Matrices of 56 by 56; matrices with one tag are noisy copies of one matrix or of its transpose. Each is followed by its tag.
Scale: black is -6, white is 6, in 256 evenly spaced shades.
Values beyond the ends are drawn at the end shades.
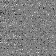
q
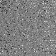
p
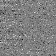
q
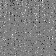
q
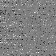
q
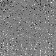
p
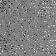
p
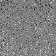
p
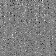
q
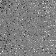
p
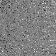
p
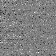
q
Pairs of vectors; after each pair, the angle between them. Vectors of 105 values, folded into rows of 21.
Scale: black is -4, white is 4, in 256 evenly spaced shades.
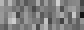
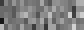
partly opposed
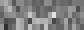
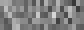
partly aligned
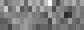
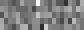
orthogonal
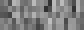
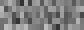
orthogonal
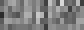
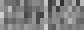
nearly opposite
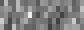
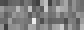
orthogonal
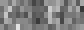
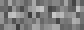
partly opposed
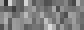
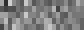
nearly parallel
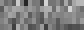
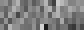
partly aligned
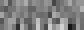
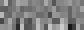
nearly parallel
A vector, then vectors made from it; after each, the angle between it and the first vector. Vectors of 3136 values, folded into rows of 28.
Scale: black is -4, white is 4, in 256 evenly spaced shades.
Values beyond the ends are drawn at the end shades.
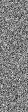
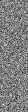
nearly parallel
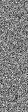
nearly parallel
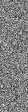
nearly parallel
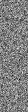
nearly opposite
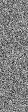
orthogonal
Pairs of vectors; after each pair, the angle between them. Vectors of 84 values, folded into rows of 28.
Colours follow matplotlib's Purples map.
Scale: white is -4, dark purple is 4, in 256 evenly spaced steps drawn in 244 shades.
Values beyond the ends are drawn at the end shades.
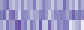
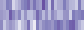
orthogonal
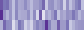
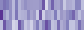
nearly parallel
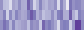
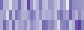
nearly parallel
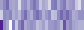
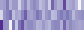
nearly parallel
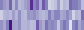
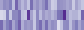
partly aligned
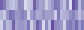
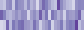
orthogonal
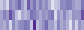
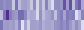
orthogonal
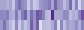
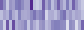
orthogonal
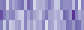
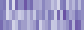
partly aligned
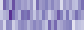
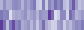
partly opposed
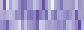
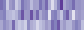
partly aligned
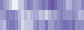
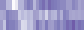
nearly parallel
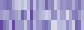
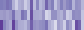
nearly parallel
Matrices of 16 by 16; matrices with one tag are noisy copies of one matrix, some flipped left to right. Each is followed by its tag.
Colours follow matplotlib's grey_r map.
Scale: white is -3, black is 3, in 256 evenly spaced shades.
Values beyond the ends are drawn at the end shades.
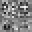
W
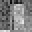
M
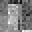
M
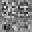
W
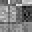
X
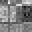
X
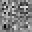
W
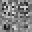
W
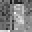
M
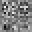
W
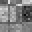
X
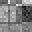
X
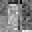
M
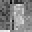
M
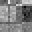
X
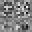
W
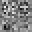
W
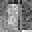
M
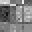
X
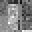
M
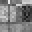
X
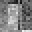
M
